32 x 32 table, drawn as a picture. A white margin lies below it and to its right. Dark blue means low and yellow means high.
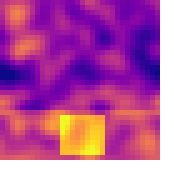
Seam: horizontal, 70% of the way down, the bottom part higher. Odd patch: higher, in the bottom middle. Roughest part: bottom middle. Average level on the scale: 40%.
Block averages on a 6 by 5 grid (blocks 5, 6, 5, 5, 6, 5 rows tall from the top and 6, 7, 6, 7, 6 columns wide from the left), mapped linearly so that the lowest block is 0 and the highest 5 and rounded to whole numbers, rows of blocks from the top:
31111 | 22110 | 02010 | 11222 | 33433 | 33533
